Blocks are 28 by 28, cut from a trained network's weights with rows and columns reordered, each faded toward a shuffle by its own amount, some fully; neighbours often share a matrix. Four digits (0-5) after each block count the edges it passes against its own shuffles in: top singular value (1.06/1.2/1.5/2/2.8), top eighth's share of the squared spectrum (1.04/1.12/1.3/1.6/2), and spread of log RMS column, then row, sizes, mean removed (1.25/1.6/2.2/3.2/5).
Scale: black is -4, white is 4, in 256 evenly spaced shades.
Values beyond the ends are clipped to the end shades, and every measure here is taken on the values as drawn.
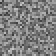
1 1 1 0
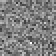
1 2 0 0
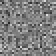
3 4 0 2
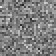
0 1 0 0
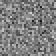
1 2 0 0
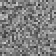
2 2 0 0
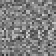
3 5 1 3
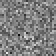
2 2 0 0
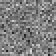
0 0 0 0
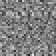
3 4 0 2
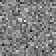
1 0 0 0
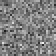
2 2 0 1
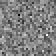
0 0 0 0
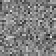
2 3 1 1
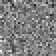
1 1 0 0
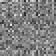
3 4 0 2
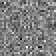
3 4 0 1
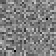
3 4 1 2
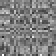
4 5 1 2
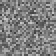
0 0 0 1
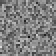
1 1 0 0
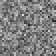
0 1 0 0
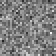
0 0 0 0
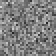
0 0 0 0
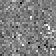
0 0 0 0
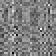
3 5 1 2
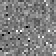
1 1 0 0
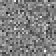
2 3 0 1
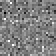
0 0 0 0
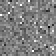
1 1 0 0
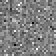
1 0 0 0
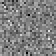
1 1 0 0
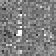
3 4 1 1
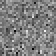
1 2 1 0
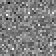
0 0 0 0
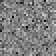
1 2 0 0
